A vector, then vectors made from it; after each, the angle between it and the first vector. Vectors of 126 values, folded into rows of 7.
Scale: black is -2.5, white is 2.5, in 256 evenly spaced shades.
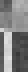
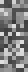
orthogonal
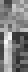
nearly parallel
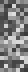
orthogonal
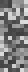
orthogonal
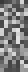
orthogonal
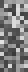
orthogonal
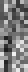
partly opposed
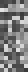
orthogonal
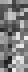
partly opposed
